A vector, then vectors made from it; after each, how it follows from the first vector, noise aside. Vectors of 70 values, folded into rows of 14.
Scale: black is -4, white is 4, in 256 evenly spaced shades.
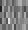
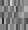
wrapped around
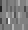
partly zeroed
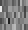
sign-scrambled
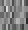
wrapped around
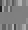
partly zeroed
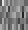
wrapped around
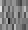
negated
